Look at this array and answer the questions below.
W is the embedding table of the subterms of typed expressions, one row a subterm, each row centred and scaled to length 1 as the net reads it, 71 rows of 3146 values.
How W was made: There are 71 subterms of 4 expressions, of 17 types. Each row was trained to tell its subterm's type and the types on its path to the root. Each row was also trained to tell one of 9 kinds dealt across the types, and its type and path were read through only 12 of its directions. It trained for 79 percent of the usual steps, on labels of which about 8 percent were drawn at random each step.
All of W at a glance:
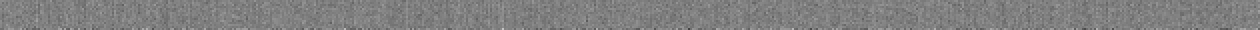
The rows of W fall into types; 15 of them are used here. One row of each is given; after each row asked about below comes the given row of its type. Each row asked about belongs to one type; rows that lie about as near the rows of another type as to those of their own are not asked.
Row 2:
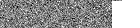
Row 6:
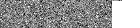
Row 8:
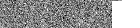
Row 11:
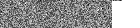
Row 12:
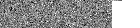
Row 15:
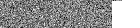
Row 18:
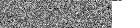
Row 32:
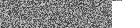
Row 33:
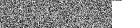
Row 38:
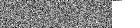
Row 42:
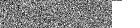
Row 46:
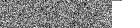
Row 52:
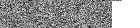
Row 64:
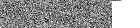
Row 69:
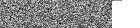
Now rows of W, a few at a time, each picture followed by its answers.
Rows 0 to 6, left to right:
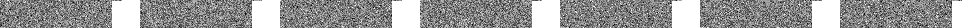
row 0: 38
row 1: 46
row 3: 32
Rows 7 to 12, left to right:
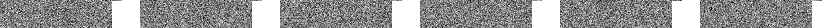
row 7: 8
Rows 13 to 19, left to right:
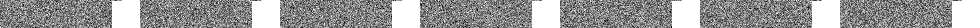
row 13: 12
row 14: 18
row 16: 33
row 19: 32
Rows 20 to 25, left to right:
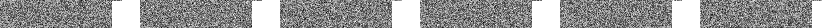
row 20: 64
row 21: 69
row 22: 46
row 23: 42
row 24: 12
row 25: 69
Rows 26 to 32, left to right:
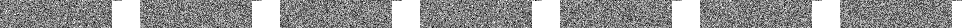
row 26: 12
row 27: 42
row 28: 38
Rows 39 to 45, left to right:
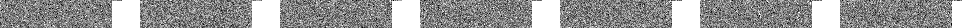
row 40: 15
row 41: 46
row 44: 42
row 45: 64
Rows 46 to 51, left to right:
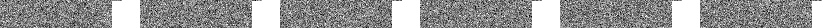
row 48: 6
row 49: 33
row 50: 8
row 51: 38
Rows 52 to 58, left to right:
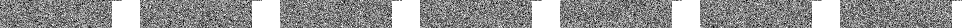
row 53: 6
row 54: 42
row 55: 11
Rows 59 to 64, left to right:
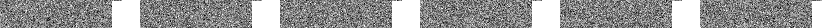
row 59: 8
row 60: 38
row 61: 2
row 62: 15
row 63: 46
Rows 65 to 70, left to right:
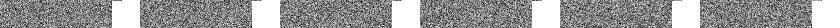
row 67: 69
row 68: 33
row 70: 12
